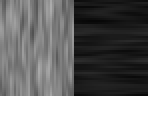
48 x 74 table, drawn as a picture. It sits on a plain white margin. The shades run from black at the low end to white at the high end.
The table splits into one row of 2 panels. Panel 1,1: middling, streaked downward. Panel 1,2: very low, streaked across, faint in contrast.
